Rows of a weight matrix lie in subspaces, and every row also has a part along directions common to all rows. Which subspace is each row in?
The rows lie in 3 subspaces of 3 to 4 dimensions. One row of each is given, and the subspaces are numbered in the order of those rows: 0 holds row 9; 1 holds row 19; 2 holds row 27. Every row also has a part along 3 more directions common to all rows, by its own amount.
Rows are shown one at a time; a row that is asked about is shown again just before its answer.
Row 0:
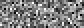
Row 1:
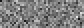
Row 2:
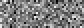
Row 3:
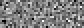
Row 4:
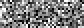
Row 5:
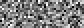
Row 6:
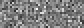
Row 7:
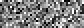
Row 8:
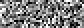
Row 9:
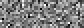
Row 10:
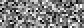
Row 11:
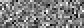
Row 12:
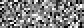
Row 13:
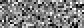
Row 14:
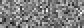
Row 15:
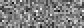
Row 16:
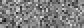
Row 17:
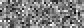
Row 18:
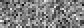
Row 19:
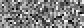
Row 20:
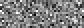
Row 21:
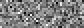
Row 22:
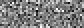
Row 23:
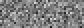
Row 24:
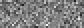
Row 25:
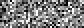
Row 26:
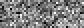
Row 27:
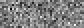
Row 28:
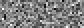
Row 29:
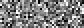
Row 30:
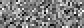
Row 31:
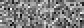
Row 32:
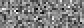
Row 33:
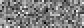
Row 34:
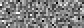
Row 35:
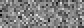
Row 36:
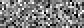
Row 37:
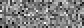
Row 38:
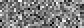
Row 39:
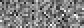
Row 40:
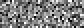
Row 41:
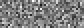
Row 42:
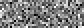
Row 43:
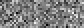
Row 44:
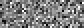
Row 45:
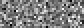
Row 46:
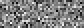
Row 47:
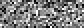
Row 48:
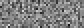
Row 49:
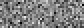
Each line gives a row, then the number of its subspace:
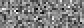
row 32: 0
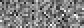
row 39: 2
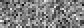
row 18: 2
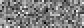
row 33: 1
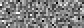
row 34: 0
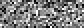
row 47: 1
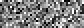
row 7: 1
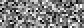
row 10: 0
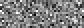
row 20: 0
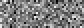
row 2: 1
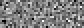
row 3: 0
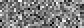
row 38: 1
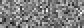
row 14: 2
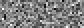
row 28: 0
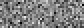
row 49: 2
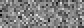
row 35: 1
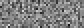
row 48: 0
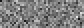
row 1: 2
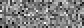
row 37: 1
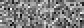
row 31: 2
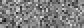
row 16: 2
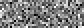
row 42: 1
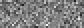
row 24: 2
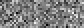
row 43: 2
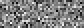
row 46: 2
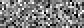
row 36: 2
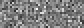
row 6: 0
